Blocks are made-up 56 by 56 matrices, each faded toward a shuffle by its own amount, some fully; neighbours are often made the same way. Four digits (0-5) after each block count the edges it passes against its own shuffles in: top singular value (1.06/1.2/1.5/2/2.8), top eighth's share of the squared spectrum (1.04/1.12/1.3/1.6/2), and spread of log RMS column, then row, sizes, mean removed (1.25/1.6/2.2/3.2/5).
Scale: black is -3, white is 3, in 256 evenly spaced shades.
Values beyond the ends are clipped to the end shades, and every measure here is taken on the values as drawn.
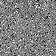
0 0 0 0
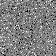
0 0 0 0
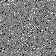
0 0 0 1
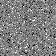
0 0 0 0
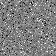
0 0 0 0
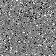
0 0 0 0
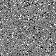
1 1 0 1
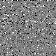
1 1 0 2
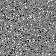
0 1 0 1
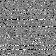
2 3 0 3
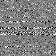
2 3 0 3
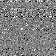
2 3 0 3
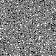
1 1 0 0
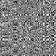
4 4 2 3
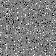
2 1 0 0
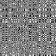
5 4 3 3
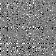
2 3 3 2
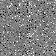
1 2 1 0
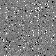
3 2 1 1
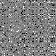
4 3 2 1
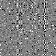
4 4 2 1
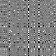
5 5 3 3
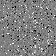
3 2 1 0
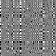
5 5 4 3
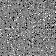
2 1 0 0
